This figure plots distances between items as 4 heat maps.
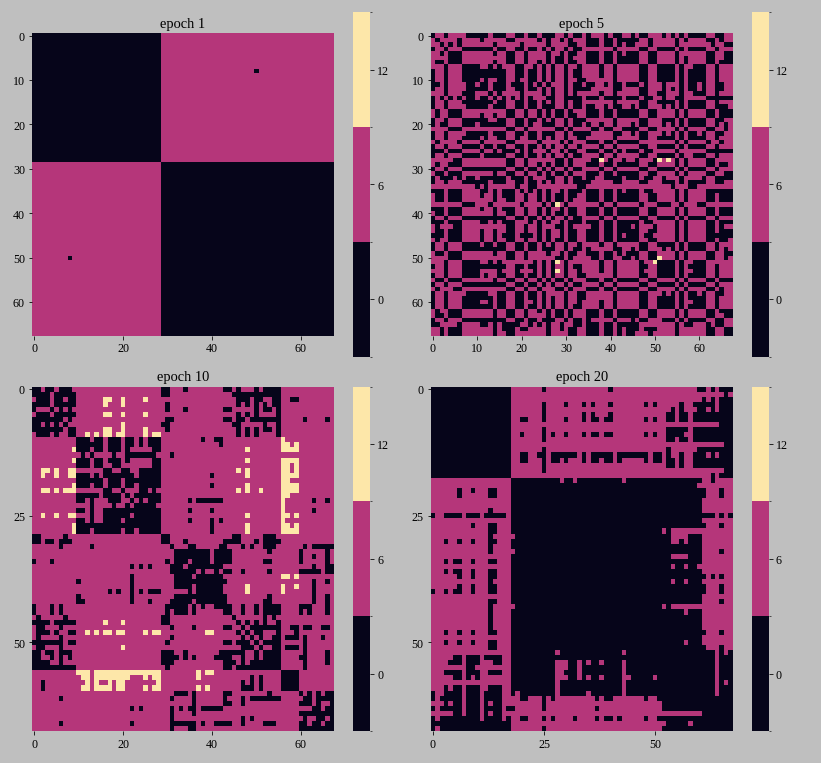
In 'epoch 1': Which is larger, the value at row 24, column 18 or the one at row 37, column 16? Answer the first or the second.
the second
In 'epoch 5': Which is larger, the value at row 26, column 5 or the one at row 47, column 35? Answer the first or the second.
the second
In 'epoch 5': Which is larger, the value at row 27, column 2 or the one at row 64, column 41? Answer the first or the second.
the first
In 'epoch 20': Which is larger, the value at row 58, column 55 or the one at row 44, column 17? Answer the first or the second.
the second
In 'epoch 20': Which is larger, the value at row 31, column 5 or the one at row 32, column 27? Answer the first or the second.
the first
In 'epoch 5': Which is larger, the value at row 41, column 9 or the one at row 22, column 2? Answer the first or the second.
the second
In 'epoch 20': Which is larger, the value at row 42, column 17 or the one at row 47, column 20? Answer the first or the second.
the first
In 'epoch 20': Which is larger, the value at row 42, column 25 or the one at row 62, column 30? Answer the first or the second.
the second
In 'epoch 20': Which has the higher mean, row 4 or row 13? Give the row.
4
